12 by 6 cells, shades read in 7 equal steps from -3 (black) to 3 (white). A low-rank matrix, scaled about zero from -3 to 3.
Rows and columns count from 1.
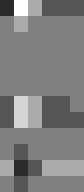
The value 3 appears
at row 1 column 2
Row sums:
-1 1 0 0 0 0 0 -1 0 -1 1 -1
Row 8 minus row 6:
-1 2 1 -1 -1 -1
